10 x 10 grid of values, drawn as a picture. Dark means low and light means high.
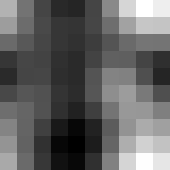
Odd rows or columns: none. Average level on the scale: 40%. Calmest part: middle left. Lone odd cells: none. Ninth with the lowest average: bottom middle.
